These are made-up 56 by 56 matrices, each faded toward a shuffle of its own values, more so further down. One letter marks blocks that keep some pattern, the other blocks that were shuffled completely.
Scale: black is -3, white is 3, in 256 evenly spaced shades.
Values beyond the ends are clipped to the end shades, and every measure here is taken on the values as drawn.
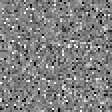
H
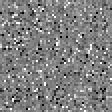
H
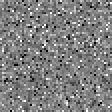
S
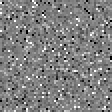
S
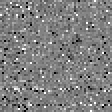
H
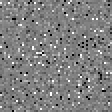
S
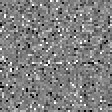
H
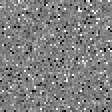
S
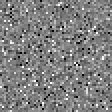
S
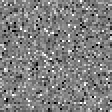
S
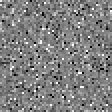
H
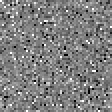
S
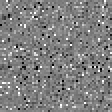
H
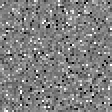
S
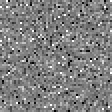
S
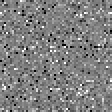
H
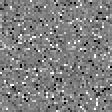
H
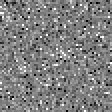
S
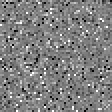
H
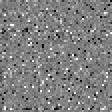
H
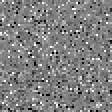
H
